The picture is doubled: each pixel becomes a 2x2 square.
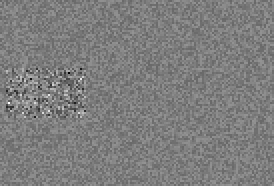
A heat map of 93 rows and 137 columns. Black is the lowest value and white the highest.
Overall the values sit about 50% of the way up the scale. The middle left is the roughest part. An odd patch, rougher than its surroundings, sits in the middle left. There are no regular stripes. The texture is fine-grained noise. No overall slope runs across the table. The distribution is heavy-tailed on both sides.
